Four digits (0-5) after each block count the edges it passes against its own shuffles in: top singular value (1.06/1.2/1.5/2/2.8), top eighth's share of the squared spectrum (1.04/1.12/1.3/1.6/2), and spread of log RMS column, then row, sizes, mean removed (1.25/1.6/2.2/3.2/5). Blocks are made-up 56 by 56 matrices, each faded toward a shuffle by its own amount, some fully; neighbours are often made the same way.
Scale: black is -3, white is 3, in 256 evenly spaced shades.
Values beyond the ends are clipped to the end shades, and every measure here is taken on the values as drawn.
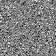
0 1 0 0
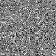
3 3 1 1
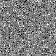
3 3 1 1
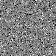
0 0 0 0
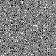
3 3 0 1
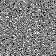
2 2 0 0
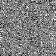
3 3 1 0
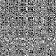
4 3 2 2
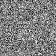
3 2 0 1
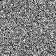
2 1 0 0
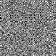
3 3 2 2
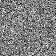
1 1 0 0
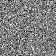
2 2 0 0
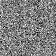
0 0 0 0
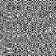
4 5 3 3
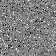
1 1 0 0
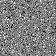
1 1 0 0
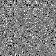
3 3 1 1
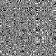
4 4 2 2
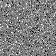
2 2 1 0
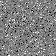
0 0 0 0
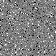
2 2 0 0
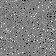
1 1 0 0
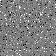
2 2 0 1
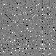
3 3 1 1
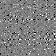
3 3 1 2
